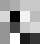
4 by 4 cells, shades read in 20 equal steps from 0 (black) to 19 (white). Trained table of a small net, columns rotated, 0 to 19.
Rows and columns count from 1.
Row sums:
55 48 47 36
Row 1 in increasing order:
12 13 15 15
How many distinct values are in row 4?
4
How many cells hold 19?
1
